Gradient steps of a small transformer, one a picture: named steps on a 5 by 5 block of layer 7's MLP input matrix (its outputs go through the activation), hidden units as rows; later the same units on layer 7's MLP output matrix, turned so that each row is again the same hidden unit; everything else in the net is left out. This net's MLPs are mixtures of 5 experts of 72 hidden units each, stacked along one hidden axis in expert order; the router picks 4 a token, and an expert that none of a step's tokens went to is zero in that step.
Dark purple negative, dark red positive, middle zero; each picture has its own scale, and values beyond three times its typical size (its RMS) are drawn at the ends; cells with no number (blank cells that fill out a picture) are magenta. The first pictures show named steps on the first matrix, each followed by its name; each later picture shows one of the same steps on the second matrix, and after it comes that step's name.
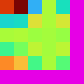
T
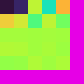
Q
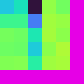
Q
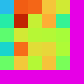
T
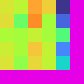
T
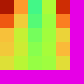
Q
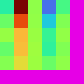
Q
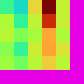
Q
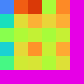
T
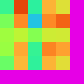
T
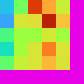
T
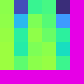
Q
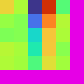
Q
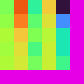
Q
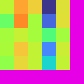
T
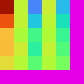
Q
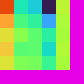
Q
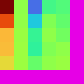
Q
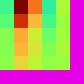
Q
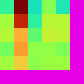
Q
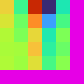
Q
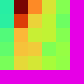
Q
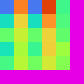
Q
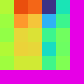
Q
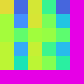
T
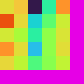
T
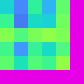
T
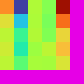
Q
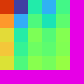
Q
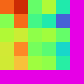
T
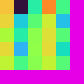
T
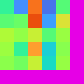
T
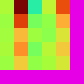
Q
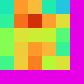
T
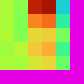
Q
